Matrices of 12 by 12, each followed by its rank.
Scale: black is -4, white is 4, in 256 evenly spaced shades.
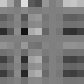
one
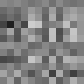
two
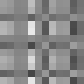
one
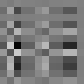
one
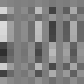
one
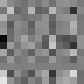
two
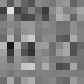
two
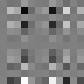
one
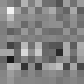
two
